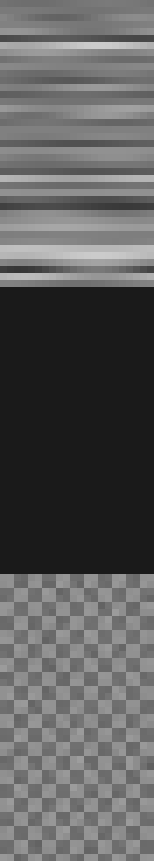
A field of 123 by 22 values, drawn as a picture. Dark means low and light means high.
It is made of 3 by 1 panels. Panel 1,1: middling, streaked across, strong in contrast. Panel 2,1: very low, flat. Panel 3,1: middling, checkered.
